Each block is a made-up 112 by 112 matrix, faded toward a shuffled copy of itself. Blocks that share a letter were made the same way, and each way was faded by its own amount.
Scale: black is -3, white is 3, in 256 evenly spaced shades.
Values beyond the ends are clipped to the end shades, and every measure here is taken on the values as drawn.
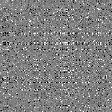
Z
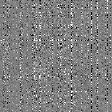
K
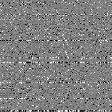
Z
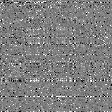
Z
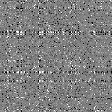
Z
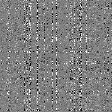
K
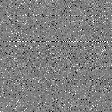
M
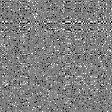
M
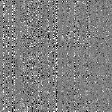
K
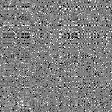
M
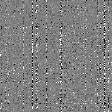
K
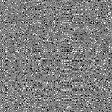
M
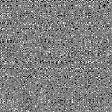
Z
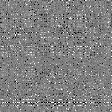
Z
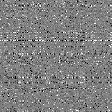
Z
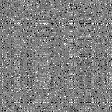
M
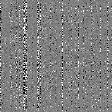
K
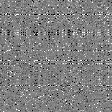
Z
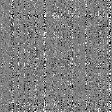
K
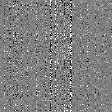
K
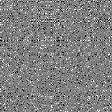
M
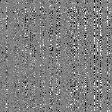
K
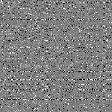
Z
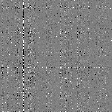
K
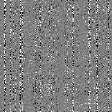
K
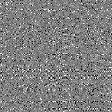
Z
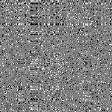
M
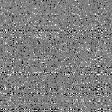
Z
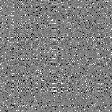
Z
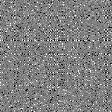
M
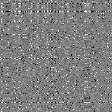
Z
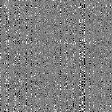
K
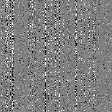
K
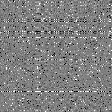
M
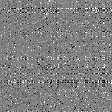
Z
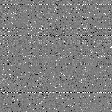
M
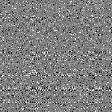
M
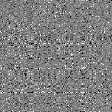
M
